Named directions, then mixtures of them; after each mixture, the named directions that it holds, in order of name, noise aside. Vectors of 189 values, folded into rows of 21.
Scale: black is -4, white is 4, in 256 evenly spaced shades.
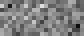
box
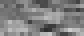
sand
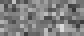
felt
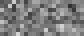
box, felt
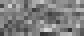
box, sand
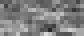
felt, sand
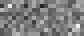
box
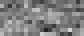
box, sand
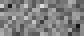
box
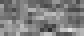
felt, sand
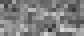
felt, sand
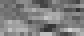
sand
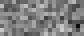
box, felt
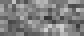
felt, sand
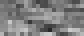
sand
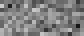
box, sand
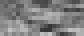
sand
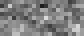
box, sand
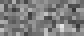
felt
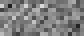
box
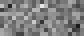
box
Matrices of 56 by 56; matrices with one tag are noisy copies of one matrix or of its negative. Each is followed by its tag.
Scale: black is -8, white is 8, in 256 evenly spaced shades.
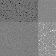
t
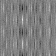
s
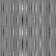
s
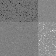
t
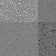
t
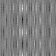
s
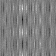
s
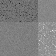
t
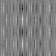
s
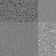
t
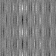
s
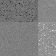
t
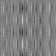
s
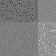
t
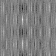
s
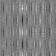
s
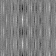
s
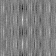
s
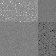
t
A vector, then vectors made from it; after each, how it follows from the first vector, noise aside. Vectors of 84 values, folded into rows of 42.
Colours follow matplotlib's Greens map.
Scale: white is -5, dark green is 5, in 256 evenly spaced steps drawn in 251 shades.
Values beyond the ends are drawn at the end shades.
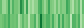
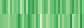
negated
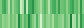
negated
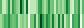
scaled up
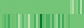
partly zeroed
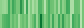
copied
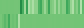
partly zeroed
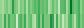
wrapped around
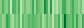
wrapped around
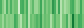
wrapped around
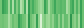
negated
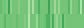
partly zeroed
